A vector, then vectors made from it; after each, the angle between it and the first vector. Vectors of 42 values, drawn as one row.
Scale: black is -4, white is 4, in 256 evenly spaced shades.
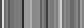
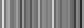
orthogonal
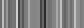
partly aligned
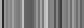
nearly opposite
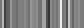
partly aligned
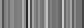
partly opposed
